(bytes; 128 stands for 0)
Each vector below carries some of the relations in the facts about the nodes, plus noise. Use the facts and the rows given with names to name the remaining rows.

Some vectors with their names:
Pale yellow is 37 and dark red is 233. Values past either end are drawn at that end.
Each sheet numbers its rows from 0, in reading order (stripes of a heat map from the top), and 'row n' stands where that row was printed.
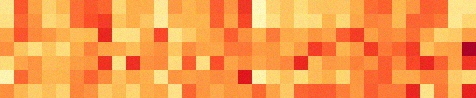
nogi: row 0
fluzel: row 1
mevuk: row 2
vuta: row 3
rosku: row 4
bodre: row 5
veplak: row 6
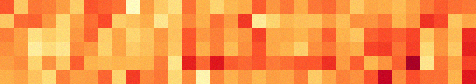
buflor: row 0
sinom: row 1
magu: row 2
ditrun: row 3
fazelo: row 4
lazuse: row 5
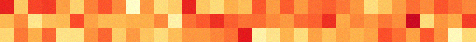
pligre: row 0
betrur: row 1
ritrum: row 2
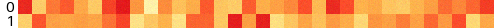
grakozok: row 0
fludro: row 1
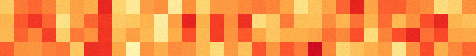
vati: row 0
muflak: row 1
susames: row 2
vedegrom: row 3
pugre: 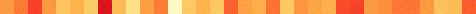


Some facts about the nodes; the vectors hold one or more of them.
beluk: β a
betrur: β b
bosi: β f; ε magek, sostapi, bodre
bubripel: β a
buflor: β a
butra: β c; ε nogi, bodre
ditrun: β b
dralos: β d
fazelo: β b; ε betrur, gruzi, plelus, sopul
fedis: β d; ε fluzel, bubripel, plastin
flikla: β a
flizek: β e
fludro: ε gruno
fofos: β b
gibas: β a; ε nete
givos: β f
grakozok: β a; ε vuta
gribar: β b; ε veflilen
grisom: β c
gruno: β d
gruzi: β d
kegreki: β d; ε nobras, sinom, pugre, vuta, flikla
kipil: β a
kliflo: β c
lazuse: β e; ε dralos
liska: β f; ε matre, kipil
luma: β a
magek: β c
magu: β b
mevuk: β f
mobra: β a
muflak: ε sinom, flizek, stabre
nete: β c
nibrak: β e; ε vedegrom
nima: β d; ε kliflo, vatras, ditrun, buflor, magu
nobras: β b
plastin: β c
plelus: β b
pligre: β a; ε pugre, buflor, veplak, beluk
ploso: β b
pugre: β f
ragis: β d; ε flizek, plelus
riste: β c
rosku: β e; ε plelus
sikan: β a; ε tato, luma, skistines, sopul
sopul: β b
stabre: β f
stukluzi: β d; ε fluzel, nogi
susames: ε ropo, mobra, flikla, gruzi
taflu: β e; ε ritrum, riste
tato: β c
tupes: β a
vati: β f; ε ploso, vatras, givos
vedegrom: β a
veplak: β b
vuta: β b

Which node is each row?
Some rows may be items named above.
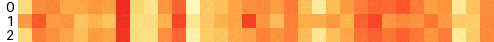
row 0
givos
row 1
mevuk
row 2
givos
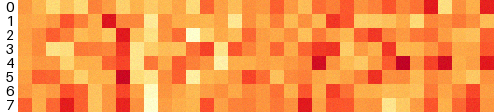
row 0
veplak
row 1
kipil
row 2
pugre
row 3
gruno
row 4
nibrak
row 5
stabre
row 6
luma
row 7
sikan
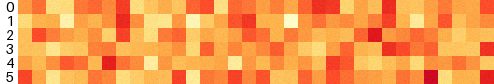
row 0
gruno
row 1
plastin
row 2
bosi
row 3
ploso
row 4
kipil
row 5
gribar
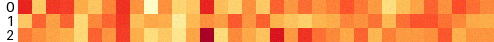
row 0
pligre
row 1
ropo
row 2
nima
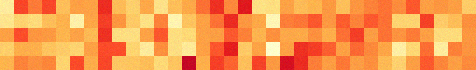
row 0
skistines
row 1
riste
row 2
mevuk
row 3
nete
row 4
ragis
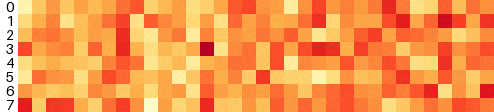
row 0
magek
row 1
flizek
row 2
vati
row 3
kegreki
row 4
kliflo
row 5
vatras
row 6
veplak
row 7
pligre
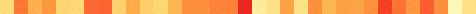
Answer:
ritrum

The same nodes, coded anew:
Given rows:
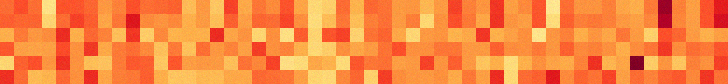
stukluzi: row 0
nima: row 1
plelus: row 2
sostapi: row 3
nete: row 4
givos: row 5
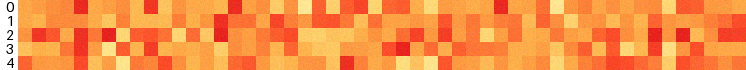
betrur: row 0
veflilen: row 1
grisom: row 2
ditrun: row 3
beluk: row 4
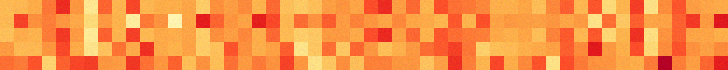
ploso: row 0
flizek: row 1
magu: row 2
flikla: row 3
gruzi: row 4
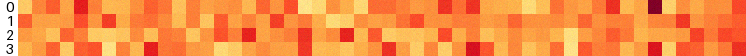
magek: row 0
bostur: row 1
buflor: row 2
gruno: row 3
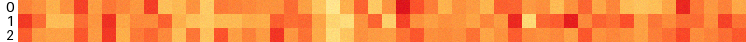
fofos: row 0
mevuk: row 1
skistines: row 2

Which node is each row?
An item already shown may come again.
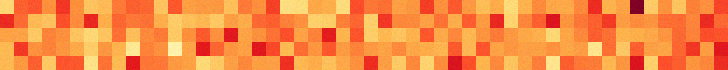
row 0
nete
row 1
vati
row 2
pligre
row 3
flizek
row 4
gruno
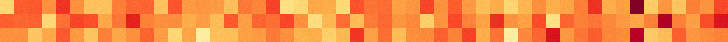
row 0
nete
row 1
nima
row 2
stabre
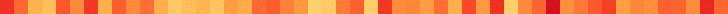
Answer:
vati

